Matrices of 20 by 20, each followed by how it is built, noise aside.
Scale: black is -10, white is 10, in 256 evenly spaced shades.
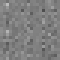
uneven columns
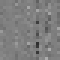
uneven columns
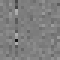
uneven columns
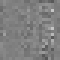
uneven columns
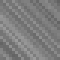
Toeplitz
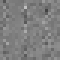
uneven columns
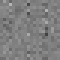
uneven columns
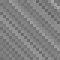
Toeplitz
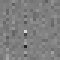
uneven columns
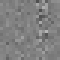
uneven columns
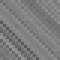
Toeplitz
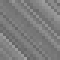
Toeplitz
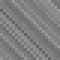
Toeplitz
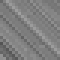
Toeplitz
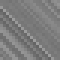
Toeplitz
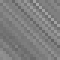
Toeplitz
